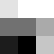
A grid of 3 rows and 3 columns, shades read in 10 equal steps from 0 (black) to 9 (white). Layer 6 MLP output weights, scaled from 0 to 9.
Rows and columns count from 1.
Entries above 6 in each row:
3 0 1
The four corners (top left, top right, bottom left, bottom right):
8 9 1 7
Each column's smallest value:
1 0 6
